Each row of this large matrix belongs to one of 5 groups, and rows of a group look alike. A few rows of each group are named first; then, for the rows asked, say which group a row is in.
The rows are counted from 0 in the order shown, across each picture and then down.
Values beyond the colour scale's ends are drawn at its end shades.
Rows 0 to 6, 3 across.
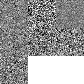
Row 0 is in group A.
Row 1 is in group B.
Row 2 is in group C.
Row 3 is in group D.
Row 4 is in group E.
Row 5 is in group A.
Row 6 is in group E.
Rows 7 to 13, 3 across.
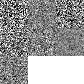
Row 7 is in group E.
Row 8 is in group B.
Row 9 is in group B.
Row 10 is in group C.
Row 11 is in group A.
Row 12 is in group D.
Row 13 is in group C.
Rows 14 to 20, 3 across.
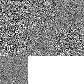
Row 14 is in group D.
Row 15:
A
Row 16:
C
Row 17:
A
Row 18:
B
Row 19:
B
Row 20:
C
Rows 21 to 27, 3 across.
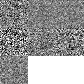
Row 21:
E
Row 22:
B
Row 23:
D
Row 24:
E
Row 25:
C
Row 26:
D
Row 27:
D
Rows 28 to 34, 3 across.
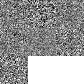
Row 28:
E
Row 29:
D
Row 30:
B
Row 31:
E
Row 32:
B
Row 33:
B
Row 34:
A
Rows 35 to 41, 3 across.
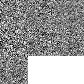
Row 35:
A
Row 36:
E
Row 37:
D
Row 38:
A
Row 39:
E
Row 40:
C
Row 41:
C
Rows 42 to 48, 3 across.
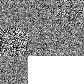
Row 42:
D
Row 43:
E
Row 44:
C
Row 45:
A
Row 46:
B
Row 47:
A
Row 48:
C
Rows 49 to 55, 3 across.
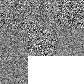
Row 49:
C
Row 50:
B
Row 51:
C
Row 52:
E
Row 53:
A
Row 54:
A
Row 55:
D
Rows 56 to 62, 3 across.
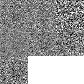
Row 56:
C
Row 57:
B
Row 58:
D
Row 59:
C
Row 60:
C
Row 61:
E
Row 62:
C
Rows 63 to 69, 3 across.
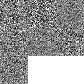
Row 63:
A
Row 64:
B
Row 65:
C
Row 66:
E
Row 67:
E
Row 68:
E
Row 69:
E
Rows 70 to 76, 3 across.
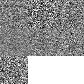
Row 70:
D
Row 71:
B
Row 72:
C
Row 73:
B
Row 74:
B
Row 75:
A
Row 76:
B
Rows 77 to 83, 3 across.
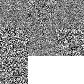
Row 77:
B
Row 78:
E
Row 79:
C
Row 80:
A
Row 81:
A
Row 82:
D
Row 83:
D
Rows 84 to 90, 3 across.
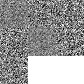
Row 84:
C
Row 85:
E
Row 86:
B
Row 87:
C
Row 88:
D
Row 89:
D
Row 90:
D
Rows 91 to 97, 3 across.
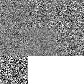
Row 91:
C
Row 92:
B
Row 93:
B
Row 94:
E
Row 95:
D
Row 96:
D
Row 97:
C
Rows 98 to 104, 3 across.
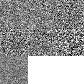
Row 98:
B
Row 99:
A
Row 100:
C
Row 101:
C
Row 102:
E
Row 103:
D
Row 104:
C
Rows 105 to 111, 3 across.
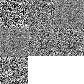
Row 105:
E
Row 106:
E
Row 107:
C
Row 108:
C
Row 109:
C
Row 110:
C
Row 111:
D
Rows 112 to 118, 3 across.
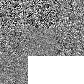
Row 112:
E
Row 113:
C
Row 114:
A
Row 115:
C
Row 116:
A
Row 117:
B
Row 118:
B
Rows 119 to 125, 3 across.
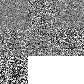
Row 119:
A
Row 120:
A
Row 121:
B
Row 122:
B
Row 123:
E
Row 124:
B
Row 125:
C
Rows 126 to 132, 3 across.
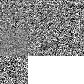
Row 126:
D
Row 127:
C
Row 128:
E
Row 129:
A
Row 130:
D
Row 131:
A
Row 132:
B
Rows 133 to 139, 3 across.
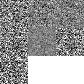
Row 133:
D
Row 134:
E
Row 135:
E
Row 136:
C
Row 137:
A
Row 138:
B
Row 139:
B
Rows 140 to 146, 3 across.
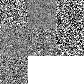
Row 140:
A
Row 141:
E
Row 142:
C
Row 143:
A
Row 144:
B
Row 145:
B
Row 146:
C
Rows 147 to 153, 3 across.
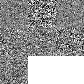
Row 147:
E
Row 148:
E
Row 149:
A
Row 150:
B
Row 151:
E
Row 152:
A
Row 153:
C
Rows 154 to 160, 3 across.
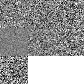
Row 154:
A
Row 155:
C
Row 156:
E
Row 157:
A
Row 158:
D
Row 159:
D
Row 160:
C
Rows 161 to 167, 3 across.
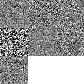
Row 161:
E
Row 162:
E
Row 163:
A
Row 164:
D
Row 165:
A
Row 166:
C
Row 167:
E
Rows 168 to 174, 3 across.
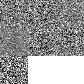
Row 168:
A
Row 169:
C
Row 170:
B
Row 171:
B
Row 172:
C
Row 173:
E
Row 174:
B
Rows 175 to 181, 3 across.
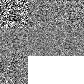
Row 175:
B
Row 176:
B
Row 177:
D
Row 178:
D
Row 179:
B
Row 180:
B
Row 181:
B
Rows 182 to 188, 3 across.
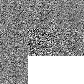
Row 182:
C
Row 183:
C
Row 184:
C
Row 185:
E
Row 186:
E
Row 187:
C
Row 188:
B
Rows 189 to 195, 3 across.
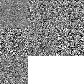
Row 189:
B
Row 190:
D
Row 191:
D
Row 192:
C
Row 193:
C
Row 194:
D
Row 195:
B
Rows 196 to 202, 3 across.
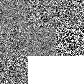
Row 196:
A
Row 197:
D
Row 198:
B
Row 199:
C
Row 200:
C
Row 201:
D
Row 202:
B
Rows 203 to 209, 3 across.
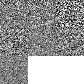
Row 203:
A
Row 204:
A
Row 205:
B
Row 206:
D
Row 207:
A
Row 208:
D
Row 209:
C
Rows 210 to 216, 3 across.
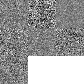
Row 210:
A
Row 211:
C
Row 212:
B
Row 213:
B
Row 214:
B
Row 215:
E
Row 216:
E
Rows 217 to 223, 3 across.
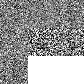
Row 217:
E
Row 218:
A
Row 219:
B
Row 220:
A
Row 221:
B
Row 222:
D
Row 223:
C
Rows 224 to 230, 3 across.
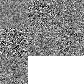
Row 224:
D
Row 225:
E
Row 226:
B
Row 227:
C
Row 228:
C
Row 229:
E
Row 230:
D
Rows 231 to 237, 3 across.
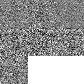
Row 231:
B
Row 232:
B
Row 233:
B
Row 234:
D
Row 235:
E
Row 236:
D
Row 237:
A
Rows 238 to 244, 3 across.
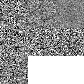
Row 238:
A
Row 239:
D
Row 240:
B
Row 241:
E
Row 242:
B
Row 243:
C
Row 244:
A
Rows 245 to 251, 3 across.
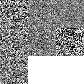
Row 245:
D
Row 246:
E
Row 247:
B
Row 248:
D
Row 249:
B
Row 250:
E
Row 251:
D
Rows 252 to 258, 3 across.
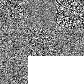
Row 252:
E
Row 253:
B
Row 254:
A
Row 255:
D
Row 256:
B
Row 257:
E
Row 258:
C
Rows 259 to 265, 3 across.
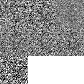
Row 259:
D
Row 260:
C
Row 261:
B
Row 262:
C
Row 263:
C
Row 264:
C
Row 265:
C
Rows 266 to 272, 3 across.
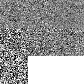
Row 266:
B
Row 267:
A
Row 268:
E
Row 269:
B
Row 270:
C
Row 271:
E
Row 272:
A
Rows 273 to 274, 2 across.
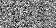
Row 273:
D
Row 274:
B
